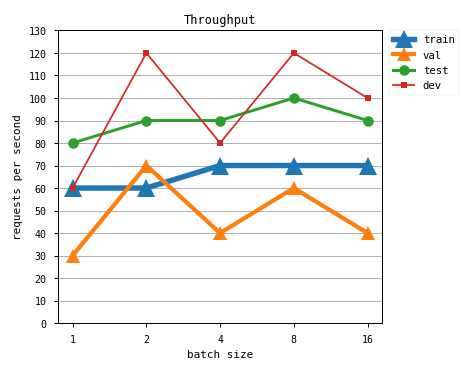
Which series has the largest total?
dev
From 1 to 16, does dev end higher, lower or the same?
higher
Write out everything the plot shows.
Title: Throughput
x-axis: batch size, ticks 1 2 4 8 16
y-axis: requests per second, ticks 0 10 20 30 40 50 60 70 80 90 100 110 120 130
Legend: train, val, test, dev
Values:
train: 60 60 70 70 70
val: 30 70 40 60 40
test: 80 90 90 100 90
dev: 60 120 80 120 100
